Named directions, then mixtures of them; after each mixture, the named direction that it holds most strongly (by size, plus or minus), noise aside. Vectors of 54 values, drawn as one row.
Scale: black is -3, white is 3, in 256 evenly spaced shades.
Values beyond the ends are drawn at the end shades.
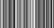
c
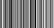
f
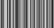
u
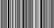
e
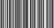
u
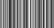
c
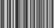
u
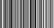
f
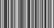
u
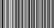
f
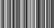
u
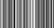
c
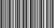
u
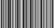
e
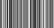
f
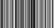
c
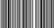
e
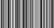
e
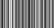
c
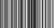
c
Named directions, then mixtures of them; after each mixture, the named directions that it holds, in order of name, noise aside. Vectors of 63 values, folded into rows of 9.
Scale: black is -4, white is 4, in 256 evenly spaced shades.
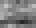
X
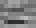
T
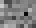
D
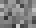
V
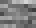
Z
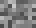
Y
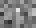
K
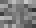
Y, Z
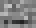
T, X, Y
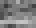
X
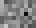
D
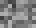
Y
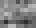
X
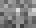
K, V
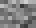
V, Z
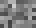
Y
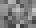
K, V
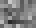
T, V, Y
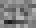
K, T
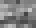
D, X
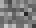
D, T, V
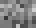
V, X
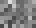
T, Y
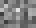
K, X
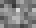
K, T, Y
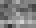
X
